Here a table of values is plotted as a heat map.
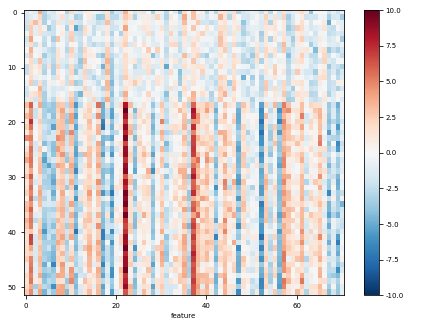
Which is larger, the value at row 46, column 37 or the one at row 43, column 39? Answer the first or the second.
the first
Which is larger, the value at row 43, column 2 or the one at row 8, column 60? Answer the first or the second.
the second
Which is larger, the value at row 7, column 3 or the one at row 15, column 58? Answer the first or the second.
the first
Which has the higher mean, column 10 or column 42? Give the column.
10
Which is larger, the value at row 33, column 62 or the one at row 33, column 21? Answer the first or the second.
the second
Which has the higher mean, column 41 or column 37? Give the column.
37
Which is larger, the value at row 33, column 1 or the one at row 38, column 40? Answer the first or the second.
the first
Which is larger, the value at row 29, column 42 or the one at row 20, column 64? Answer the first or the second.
the second
